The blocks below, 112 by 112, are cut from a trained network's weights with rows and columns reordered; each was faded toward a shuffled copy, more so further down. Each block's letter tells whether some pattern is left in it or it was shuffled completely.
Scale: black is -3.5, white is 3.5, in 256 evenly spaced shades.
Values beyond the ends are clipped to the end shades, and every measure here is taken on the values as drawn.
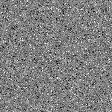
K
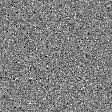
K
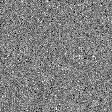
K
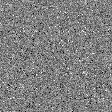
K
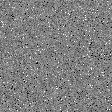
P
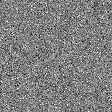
P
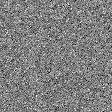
P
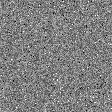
P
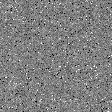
K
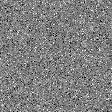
K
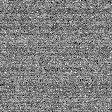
K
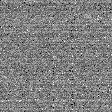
K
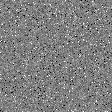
P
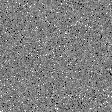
P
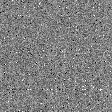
K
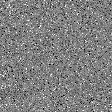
K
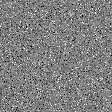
P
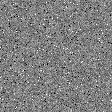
P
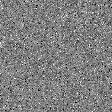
K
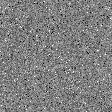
P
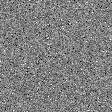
P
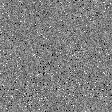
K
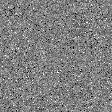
K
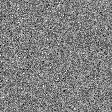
P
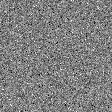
P
